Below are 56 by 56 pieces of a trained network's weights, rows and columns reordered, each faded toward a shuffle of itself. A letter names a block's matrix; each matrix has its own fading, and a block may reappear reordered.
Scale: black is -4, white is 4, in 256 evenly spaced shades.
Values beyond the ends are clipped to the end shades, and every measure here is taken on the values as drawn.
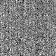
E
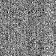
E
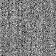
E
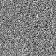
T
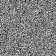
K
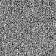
T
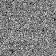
K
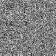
T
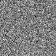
K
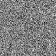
T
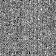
E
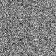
T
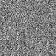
T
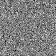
K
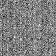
E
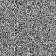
T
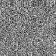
T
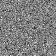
K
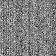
E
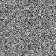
T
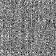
E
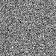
K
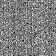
E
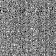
E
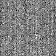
E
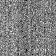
E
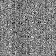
E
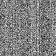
E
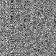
T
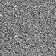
T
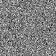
K
